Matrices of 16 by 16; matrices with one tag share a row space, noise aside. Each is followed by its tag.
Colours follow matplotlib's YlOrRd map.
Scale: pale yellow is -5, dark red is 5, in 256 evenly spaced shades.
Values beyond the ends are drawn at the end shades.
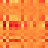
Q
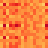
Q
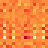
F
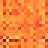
Q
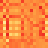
Q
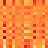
F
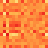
Q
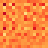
F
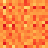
F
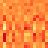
F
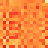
Q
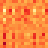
F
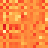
Q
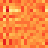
Q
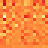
F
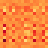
F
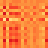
Q
